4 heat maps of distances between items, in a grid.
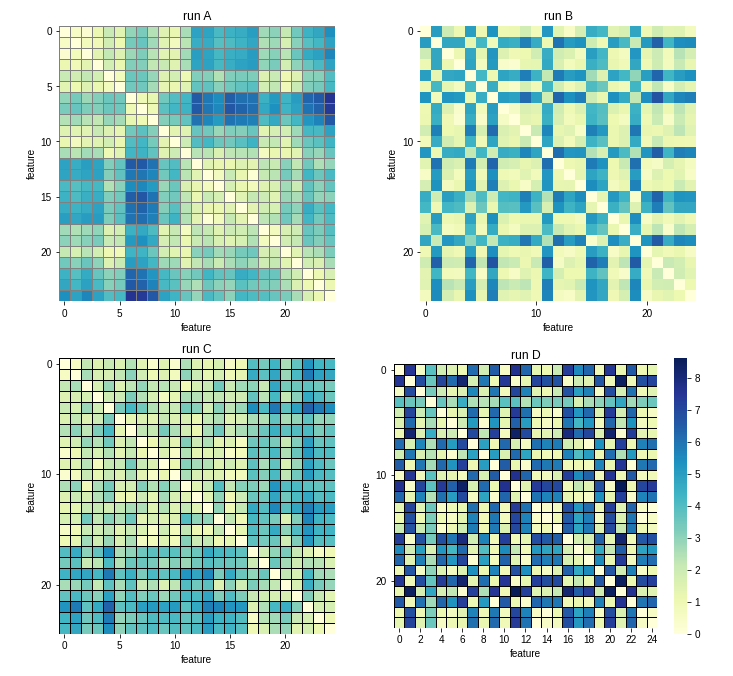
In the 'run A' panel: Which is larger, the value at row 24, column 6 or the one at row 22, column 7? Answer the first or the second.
the first
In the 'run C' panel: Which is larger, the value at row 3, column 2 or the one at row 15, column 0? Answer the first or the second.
the first
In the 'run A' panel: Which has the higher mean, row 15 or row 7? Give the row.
7
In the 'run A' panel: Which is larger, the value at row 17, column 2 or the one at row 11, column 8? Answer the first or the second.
the first
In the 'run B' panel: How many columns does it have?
25
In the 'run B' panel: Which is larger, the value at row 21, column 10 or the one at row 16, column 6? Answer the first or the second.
the first
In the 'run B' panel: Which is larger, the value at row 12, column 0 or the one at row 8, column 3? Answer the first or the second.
the first
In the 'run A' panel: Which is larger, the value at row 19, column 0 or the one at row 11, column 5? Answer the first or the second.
the first
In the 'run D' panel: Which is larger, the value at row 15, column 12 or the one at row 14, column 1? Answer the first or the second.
the second
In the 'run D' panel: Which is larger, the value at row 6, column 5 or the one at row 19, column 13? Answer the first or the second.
the first
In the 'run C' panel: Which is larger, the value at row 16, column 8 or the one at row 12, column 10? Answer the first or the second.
the second
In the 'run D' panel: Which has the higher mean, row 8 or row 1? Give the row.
1
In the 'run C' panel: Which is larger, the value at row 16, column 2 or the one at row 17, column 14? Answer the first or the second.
the second
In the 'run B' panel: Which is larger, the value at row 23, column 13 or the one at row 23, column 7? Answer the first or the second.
the second
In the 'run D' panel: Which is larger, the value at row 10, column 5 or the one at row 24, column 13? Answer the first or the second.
the first
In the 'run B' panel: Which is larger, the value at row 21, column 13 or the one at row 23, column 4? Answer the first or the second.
the second
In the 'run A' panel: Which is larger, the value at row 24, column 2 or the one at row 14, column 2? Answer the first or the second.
the first
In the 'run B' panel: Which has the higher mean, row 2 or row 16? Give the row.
16
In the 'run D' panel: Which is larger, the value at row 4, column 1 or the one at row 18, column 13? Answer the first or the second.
the first
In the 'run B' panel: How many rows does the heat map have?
25
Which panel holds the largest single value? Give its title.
run D
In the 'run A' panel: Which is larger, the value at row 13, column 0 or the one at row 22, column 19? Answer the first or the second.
the first
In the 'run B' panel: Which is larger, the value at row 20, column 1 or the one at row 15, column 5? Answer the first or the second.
the first
